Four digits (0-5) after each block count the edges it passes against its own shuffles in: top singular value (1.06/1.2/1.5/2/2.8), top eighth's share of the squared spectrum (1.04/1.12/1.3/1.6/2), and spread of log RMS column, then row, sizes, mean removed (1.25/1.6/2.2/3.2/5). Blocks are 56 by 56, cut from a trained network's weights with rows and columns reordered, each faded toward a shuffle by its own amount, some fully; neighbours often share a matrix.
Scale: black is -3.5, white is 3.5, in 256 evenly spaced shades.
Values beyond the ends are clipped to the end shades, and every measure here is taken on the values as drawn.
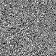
2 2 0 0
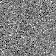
0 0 0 0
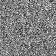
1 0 0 0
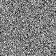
0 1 0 0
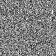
2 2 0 0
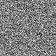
0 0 0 0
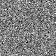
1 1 0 0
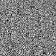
3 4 1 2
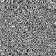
3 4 1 2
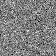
0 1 0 0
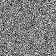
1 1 0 0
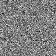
0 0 0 0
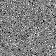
0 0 0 0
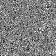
1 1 0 0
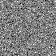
0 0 0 0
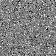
0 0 0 0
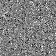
0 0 0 0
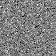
1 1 0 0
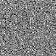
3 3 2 1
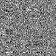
3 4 1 2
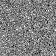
1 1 0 0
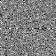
2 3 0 1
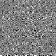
3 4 2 2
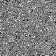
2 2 0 1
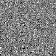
2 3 1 2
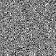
3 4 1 2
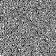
2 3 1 1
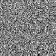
3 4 2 1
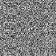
3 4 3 1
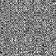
3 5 2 2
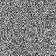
3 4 0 1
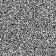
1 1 0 0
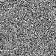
2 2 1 0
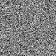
2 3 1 1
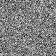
2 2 0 0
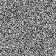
2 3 0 0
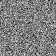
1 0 0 0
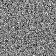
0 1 0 0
